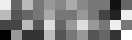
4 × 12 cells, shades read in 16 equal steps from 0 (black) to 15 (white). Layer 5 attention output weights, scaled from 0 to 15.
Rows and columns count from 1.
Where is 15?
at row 4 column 12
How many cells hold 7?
10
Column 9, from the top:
7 7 9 5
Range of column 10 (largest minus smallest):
3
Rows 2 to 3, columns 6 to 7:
7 7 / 6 9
